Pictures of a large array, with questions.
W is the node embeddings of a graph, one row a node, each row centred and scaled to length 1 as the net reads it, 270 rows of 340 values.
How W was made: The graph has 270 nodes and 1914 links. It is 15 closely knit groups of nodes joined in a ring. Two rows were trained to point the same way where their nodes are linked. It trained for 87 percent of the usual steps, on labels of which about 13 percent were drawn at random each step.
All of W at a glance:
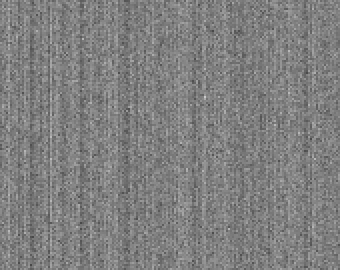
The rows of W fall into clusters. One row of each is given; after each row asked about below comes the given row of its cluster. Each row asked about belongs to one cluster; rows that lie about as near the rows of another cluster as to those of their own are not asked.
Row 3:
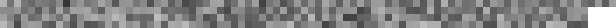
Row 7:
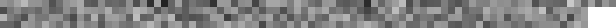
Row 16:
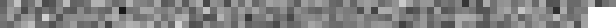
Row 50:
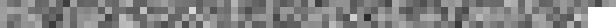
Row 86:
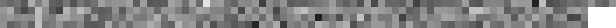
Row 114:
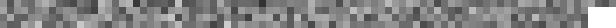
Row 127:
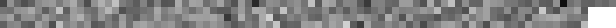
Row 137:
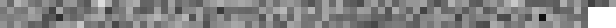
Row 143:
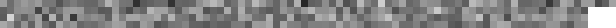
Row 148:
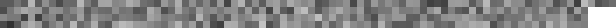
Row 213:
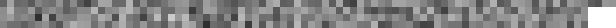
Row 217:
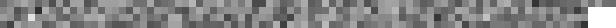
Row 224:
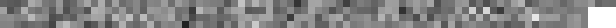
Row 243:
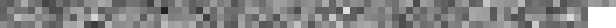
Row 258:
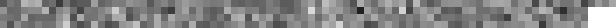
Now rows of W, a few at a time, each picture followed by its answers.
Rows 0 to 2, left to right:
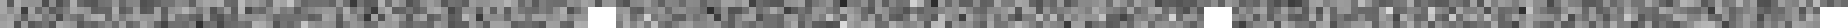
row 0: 143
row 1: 217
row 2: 148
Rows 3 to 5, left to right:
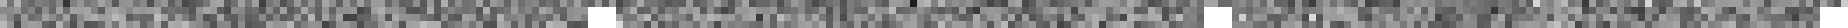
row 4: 243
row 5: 258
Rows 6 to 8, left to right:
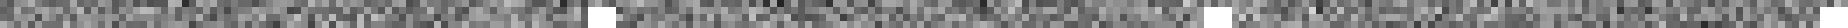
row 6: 243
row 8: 50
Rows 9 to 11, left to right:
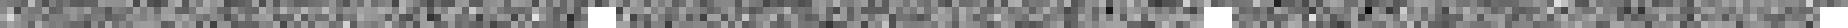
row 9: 86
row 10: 143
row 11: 258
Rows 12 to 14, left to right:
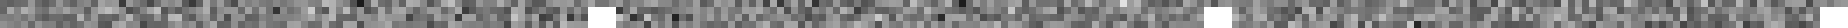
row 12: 148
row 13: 7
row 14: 50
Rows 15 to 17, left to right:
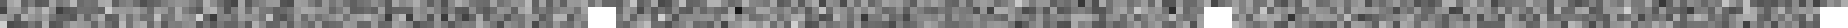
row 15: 213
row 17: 3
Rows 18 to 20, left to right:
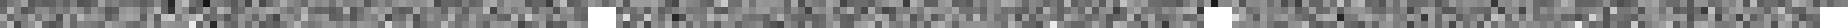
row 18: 243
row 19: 7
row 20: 137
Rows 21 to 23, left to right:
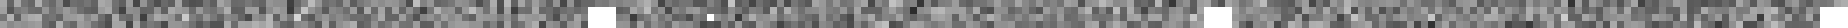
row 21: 114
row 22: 143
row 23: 50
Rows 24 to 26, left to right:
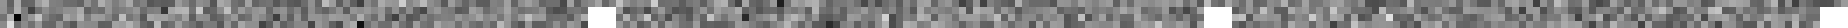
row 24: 114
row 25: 258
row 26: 127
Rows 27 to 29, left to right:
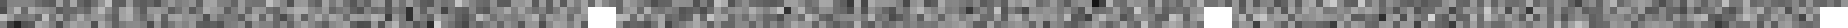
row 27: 213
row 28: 213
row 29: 3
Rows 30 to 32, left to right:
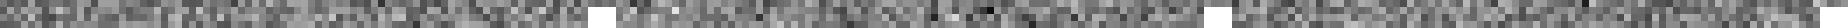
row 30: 148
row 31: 127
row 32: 16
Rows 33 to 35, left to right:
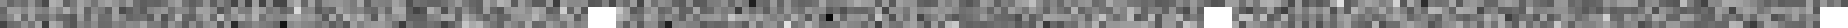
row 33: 148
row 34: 137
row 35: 7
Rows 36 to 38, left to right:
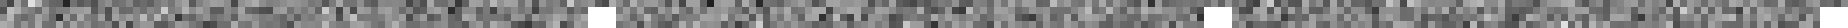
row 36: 143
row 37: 217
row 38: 224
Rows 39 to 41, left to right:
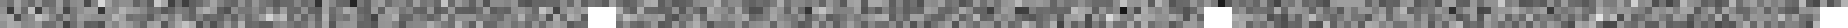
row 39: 3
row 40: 224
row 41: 86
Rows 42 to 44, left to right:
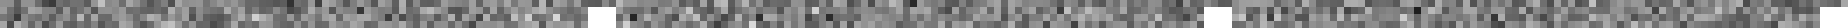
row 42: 258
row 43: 114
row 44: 217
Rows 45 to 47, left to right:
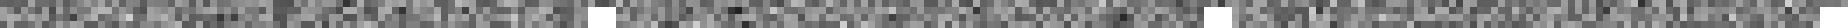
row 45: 224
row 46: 217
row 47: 50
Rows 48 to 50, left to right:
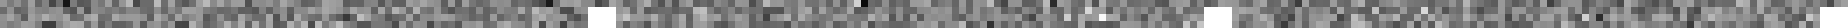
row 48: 137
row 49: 50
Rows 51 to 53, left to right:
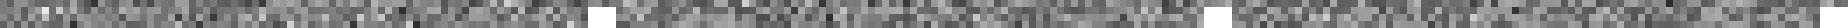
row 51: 243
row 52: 16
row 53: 243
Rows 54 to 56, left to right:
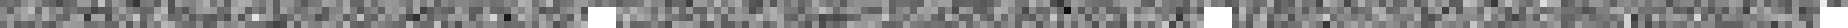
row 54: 224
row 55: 224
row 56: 16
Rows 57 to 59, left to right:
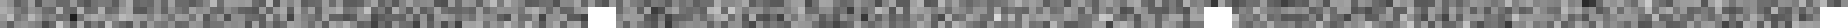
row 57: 137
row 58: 213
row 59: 148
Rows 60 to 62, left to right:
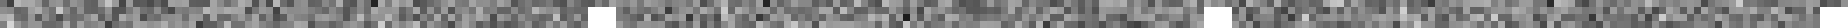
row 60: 217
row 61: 7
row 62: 137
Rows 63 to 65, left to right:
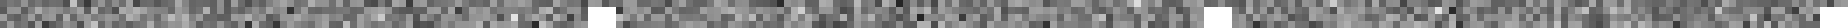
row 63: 243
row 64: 213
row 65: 3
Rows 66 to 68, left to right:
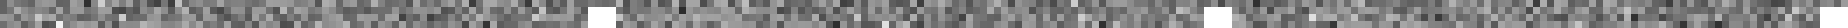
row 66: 127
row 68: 3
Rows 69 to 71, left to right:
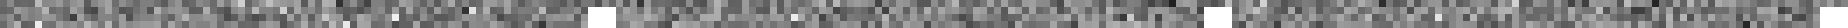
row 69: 127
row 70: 137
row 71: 16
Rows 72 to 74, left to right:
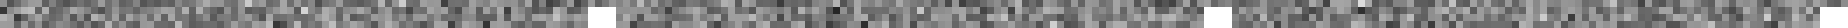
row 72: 143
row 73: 143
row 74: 148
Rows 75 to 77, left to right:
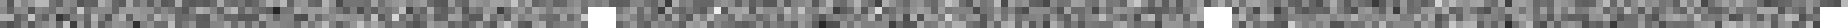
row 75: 7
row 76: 213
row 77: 137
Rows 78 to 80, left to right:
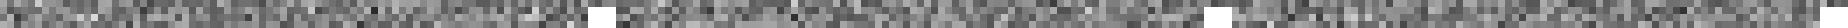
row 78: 114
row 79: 127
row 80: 224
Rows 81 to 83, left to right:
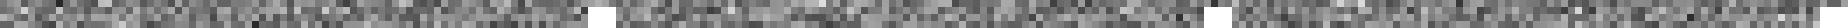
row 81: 16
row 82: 224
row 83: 86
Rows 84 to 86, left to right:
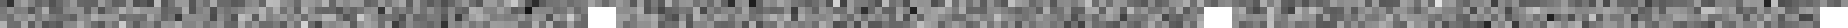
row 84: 243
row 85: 50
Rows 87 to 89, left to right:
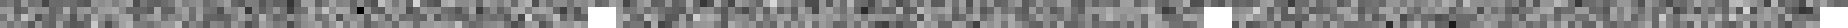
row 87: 258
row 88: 50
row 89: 224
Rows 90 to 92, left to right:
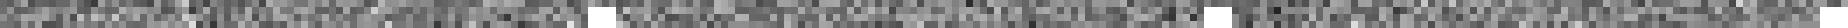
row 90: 243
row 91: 148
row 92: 148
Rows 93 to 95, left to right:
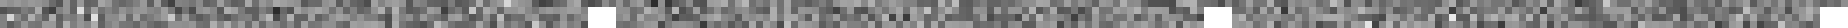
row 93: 7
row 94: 137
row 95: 3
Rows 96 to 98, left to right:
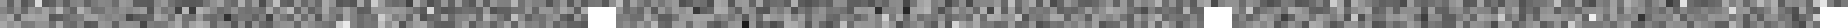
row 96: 3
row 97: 114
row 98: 114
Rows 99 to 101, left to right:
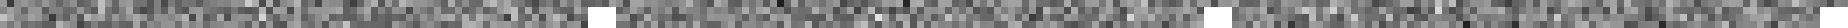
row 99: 137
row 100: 7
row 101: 148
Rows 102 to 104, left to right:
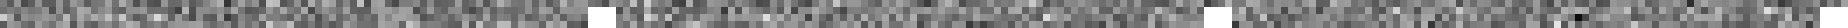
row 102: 3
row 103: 137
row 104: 217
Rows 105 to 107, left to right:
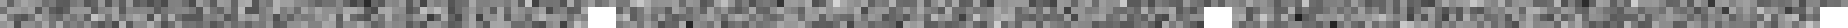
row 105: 143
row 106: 217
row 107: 137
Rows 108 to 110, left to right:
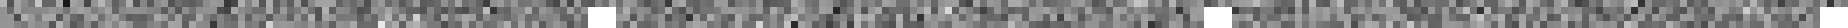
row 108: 3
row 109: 213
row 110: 7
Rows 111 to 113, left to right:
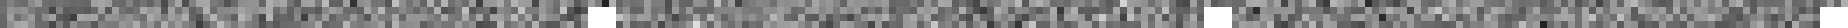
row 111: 16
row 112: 224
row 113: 217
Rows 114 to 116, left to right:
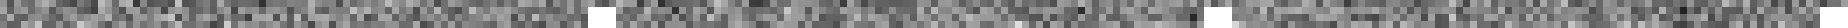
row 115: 258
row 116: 3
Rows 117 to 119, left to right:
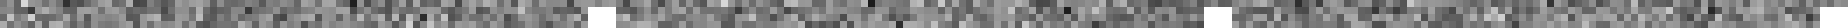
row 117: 258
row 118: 217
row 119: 258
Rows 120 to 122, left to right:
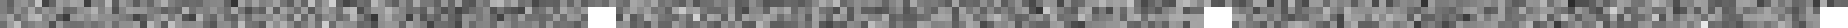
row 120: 3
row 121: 143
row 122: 224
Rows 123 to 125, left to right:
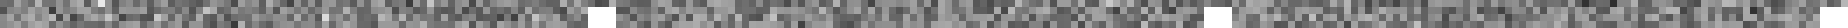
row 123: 3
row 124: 127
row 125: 143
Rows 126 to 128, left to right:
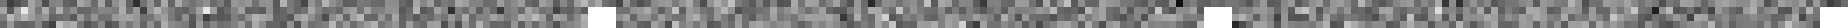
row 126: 224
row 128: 148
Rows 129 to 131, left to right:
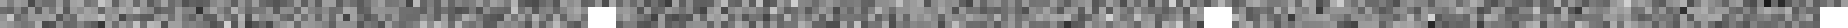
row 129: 3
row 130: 213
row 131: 217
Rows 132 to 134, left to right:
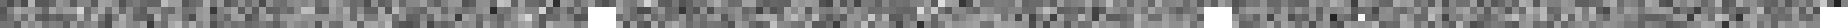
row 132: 148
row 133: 258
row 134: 148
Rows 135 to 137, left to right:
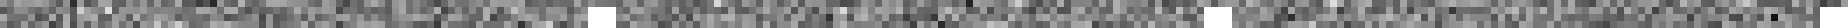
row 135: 7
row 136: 16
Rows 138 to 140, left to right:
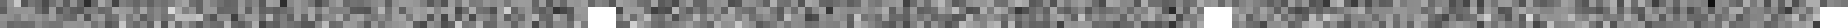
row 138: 213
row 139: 16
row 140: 213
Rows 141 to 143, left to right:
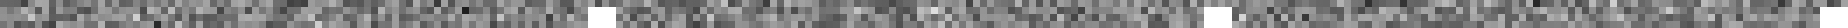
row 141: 224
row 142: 258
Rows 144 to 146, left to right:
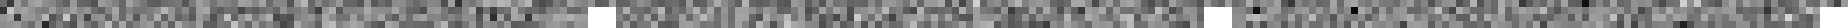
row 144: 143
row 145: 243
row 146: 86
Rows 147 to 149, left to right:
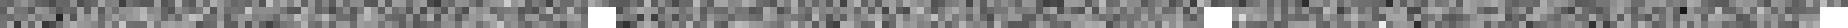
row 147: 243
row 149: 224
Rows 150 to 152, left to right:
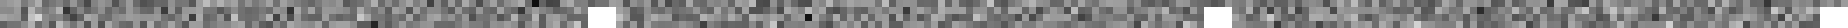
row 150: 137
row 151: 137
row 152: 3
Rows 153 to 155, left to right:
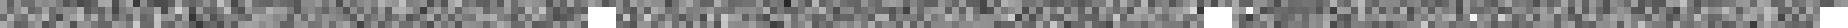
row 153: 114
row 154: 7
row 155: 50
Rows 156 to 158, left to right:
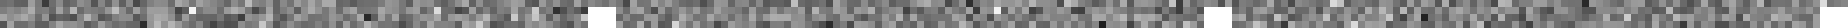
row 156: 224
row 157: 114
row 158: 16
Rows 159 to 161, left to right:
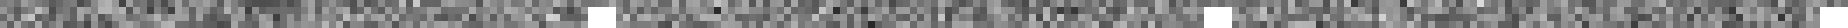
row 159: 258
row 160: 3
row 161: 224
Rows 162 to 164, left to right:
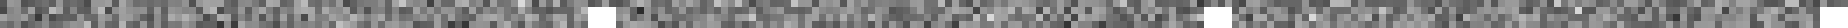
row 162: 213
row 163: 217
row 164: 243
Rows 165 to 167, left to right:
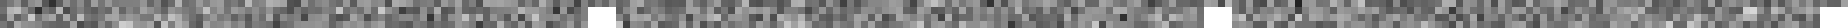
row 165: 16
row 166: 243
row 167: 3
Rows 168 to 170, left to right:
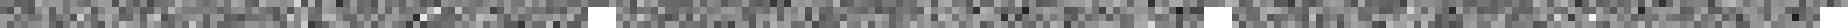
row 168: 127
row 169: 258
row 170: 258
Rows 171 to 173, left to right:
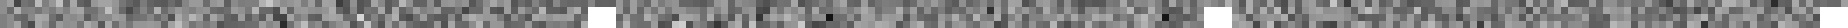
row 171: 127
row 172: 114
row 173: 3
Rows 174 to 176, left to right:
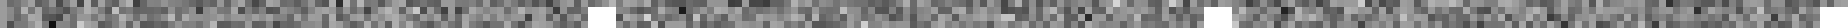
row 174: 50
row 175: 258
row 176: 86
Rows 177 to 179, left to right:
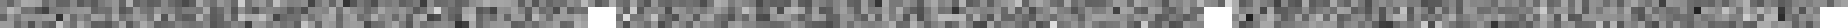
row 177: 143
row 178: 114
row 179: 50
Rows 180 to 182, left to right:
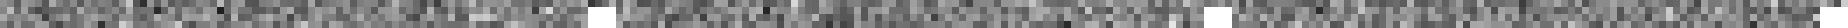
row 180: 50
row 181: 213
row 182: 114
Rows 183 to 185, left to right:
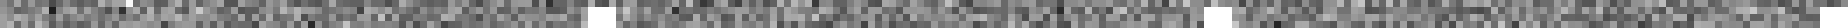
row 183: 86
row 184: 213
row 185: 137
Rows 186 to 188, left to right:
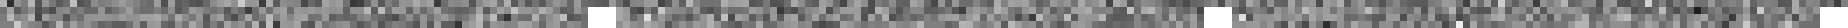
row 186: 137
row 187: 217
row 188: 3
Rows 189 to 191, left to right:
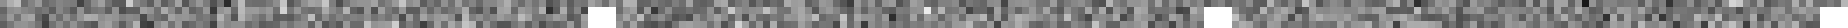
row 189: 16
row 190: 213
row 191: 3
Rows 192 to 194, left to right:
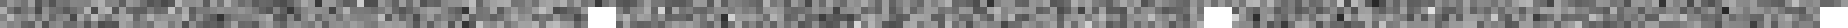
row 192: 258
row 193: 224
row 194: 137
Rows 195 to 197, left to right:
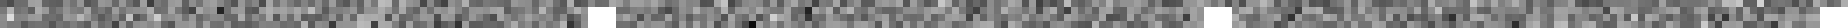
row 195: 86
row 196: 7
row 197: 143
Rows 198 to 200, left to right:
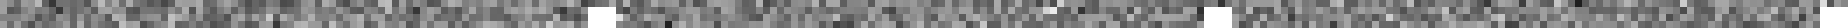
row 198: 258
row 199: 127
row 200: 7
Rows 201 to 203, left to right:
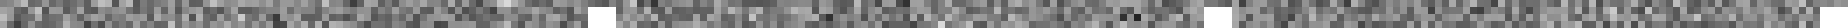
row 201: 137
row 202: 213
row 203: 50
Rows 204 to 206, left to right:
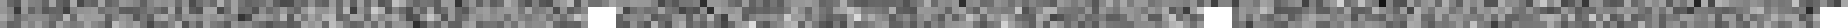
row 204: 50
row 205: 258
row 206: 16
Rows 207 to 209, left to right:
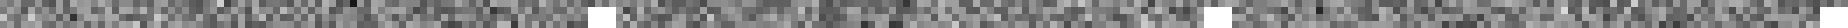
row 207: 3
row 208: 258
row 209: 127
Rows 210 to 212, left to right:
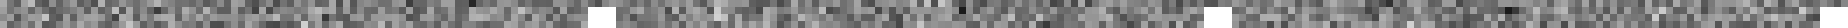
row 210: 50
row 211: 127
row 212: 127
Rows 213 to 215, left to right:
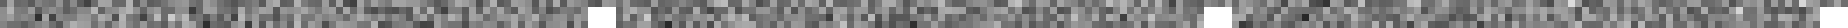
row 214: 16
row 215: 213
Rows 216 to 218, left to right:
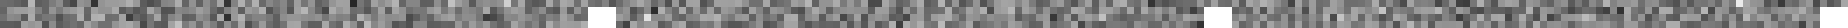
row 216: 148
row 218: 7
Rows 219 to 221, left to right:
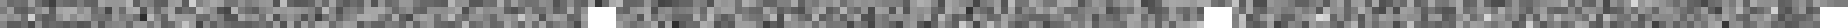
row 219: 86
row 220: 148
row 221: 114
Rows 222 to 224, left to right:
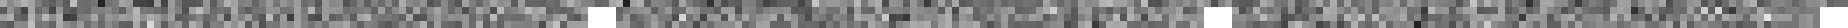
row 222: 137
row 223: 143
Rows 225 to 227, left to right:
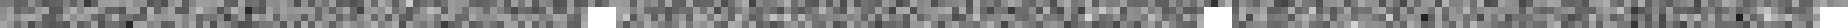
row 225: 86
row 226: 50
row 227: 16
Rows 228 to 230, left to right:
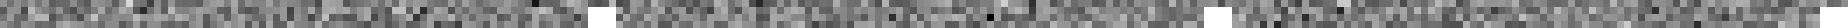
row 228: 137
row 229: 114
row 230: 143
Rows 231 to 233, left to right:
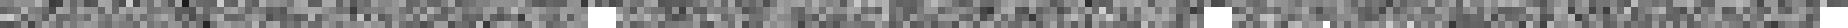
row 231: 7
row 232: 224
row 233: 127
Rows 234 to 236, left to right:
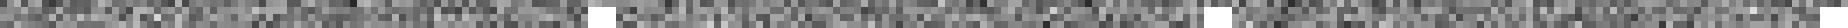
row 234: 16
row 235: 7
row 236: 137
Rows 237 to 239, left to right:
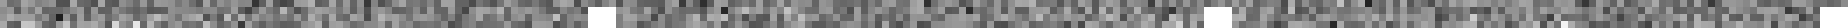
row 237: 50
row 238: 213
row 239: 137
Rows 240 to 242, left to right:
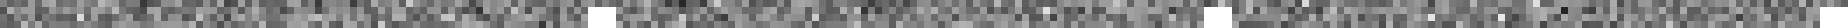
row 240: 148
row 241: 258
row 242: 213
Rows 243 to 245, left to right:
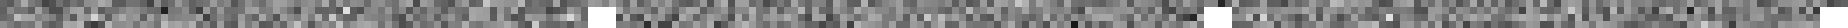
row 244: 114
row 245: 148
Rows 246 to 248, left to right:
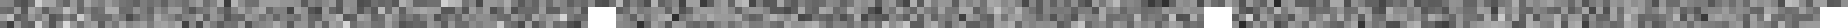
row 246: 127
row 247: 3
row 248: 114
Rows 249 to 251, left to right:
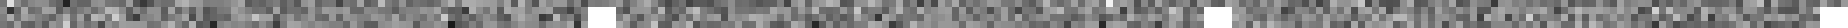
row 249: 258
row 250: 143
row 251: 86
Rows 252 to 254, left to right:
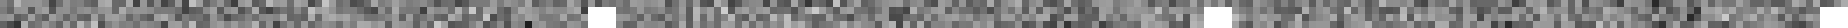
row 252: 7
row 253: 7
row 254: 50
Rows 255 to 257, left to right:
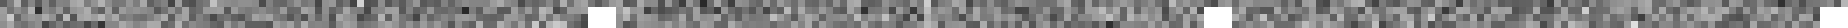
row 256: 50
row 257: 217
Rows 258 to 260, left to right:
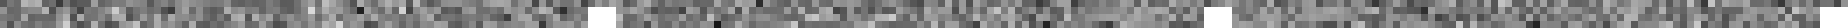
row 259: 50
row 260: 3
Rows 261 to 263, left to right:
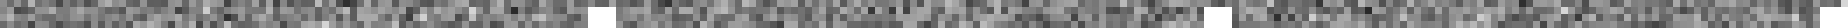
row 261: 86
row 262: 148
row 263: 16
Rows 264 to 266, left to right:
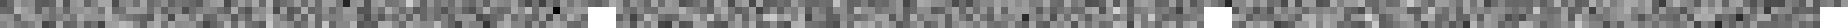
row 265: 114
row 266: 217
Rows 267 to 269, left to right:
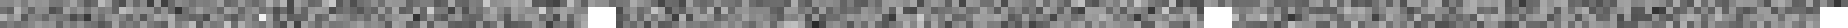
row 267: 7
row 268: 243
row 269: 224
